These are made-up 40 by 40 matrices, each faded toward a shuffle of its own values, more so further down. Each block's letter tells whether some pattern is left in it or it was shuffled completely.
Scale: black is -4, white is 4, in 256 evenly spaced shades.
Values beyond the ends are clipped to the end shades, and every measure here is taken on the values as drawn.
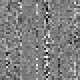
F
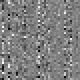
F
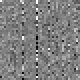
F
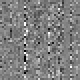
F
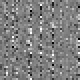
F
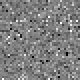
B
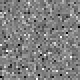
B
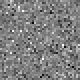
B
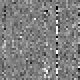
F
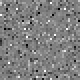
B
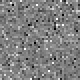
B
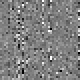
F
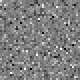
B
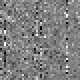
F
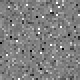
B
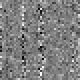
F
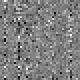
F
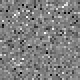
B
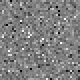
B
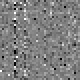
F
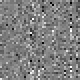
F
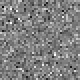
B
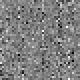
F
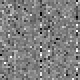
F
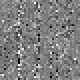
F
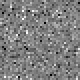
B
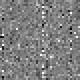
F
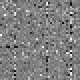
F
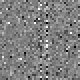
F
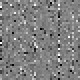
F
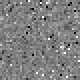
B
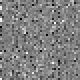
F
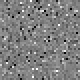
B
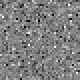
B
